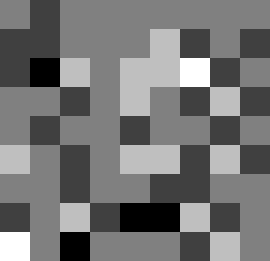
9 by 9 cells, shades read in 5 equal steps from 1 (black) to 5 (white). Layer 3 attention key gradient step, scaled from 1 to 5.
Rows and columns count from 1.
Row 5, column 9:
3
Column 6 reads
3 4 4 3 3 4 2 1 3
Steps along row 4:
same down up up down down up down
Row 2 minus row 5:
-1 0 0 0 1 1 -1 1 -1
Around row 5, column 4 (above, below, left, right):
3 3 3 2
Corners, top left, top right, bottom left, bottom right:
3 3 5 3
